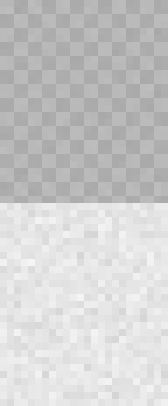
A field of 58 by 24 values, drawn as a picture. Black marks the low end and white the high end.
It is made of 2 by 1 panels. Panel 1,1: high, checkered, faint in contrast. Panel 2,1: very high, fine-grained, faint in contrast.
